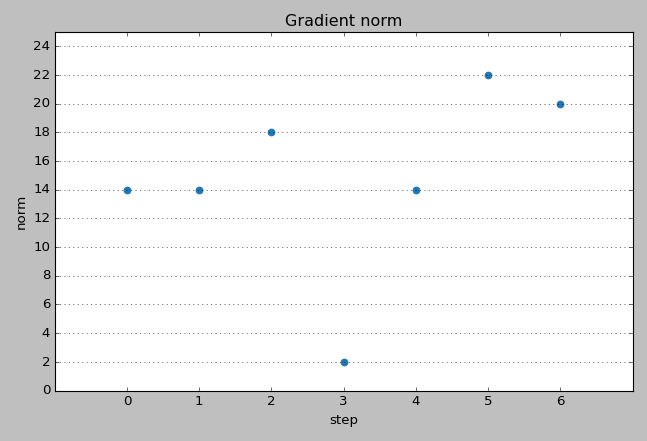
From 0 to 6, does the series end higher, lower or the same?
higher
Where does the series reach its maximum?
5
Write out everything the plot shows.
Title: Gradient norm
x-axis: step, ticks 0 1 2 3 4 5 6
y-axis: norm, ticks 0 2 4 6 8 10 12 14 16 18 20 22 24
Values:
14 14 18 2 14 22 20
